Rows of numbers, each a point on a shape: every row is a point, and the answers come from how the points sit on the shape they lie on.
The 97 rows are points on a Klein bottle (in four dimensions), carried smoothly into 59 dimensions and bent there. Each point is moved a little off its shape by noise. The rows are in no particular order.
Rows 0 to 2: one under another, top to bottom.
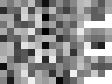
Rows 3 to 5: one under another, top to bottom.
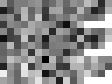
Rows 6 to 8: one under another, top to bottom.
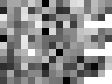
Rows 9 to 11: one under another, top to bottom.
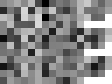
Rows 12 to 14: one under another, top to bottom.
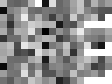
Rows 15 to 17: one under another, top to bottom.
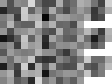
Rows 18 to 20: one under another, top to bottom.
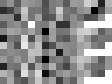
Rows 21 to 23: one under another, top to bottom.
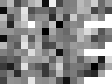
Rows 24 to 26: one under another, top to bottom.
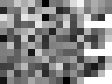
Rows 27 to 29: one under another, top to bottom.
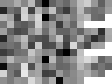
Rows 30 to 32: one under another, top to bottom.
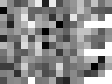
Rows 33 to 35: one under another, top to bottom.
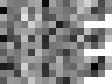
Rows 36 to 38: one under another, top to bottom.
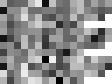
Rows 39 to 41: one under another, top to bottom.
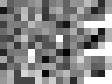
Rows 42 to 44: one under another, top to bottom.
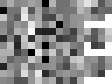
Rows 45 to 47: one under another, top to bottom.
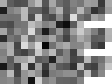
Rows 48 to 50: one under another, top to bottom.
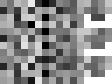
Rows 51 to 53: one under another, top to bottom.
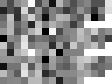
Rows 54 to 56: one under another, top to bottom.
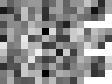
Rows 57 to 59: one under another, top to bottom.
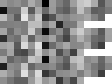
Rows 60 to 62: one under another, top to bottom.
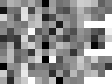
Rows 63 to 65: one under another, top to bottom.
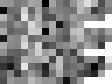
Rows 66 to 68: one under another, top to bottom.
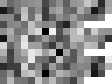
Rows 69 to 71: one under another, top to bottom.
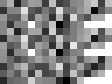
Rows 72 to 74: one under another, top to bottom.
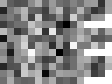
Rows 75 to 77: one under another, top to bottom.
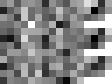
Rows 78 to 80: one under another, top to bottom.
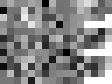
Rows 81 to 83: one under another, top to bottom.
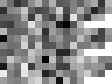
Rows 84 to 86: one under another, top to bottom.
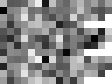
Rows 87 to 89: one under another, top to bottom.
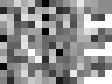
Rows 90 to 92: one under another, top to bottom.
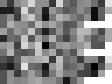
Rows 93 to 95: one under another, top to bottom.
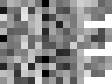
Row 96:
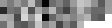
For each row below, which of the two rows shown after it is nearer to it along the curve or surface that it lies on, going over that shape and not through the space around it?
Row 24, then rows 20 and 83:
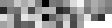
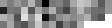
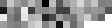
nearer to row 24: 83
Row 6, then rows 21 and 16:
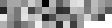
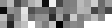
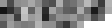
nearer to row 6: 21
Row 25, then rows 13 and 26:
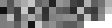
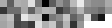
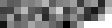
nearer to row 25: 26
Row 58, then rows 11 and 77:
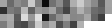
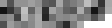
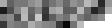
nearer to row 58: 11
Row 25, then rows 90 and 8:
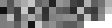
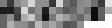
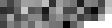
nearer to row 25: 8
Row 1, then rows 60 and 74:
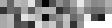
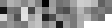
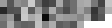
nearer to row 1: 74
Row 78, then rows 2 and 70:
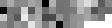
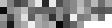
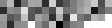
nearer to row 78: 70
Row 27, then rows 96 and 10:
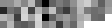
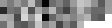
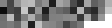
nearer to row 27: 96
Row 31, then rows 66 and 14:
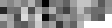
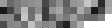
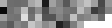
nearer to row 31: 14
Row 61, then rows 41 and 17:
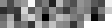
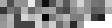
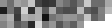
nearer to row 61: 41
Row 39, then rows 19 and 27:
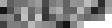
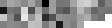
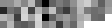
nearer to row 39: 19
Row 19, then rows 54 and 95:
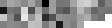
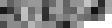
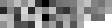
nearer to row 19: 95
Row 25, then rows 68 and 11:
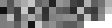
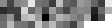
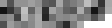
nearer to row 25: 11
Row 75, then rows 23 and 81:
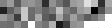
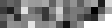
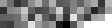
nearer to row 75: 23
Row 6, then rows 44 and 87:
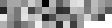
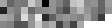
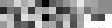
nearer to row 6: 87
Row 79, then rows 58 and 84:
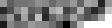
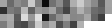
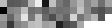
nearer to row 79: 84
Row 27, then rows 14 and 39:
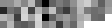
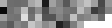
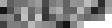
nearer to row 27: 14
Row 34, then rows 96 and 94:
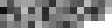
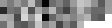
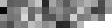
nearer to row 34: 96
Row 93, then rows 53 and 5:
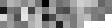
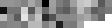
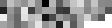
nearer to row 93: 53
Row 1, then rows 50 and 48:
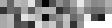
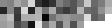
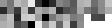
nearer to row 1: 48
